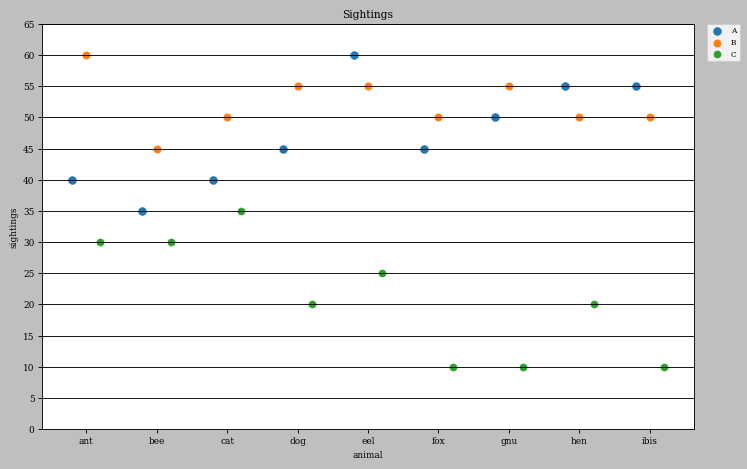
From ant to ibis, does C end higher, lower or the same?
lower
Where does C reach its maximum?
cat
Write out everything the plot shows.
Title: Sightings
x-axis: animal, ticks ant bee cat dog eel fox gnu hen ibis
y-axis: sightings, ticks 0 5 10 15 20 25 30 35 40 45 50 55 60 65
Legend: A, B, C
Values:
A: 40 35 40 45 60 45 50 55 55
B: 60 45 50 55 55 50 55 50 50
C: 30 30 35 20 25 10 10 20 10
